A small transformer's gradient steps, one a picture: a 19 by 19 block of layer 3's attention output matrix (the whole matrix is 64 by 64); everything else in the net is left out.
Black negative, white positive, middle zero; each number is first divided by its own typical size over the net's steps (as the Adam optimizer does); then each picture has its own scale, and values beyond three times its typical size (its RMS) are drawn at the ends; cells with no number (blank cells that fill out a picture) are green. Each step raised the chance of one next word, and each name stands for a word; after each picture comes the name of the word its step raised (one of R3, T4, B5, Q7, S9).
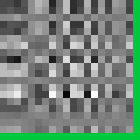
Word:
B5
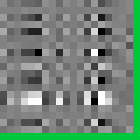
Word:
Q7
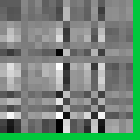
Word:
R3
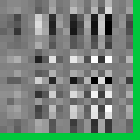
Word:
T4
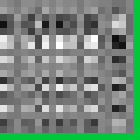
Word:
T4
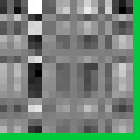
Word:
B5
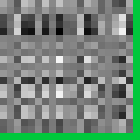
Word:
T4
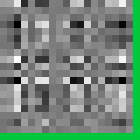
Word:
T4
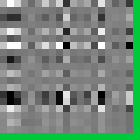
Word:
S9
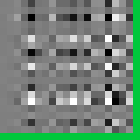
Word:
Q7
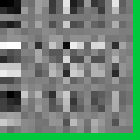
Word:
B5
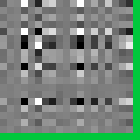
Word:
Q7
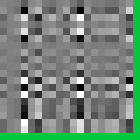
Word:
T4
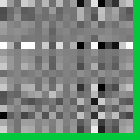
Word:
S9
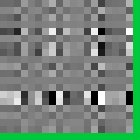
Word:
Q7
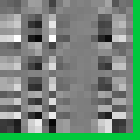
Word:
R3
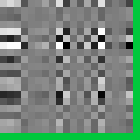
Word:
S9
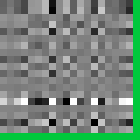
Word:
Q7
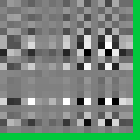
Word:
Q7
